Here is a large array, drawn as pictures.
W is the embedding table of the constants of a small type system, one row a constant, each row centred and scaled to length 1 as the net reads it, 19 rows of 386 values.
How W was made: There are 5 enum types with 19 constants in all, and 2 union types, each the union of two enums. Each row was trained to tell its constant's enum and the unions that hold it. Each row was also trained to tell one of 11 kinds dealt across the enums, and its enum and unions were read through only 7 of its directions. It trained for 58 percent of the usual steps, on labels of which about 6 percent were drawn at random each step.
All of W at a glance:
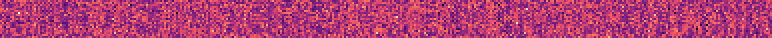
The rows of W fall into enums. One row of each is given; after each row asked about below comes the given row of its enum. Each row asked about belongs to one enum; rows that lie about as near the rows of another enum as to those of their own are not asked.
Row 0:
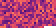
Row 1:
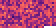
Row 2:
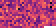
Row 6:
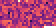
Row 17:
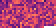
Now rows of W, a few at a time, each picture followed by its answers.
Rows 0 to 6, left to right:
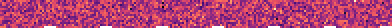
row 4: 1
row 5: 0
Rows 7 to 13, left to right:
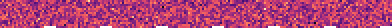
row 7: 2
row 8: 6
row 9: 17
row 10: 6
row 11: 2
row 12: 0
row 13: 0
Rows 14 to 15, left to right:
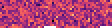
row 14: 1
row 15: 1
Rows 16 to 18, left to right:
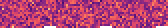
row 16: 1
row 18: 2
